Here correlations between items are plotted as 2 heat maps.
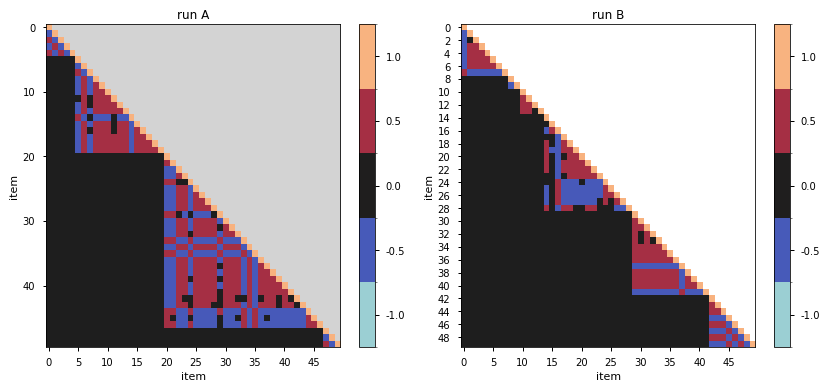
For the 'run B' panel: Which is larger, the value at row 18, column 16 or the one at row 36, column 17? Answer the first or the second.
the second
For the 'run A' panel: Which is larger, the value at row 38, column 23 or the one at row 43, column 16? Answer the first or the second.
the first
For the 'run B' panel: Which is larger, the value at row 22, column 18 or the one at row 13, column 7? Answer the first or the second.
the first
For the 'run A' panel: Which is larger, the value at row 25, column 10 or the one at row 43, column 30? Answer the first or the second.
the second
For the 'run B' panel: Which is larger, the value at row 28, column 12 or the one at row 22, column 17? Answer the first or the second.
the second
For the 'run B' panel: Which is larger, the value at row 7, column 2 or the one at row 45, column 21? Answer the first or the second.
the second
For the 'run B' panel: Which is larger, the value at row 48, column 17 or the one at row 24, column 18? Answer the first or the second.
the first
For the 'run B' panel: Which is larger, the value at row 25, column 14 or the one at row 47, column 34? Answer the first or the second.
the second
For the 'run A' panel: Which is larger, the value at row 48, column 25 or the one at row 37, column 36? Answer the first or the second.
the second
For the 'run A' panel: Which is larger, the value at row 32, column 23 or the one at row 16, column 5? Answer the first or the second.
the first
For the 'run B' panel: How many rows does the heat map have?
50
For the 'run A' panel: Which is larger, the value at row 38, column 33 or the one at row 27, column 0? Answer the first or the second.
the second
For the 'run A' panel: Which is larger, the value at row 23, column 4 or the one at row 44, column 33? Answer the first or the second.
the second
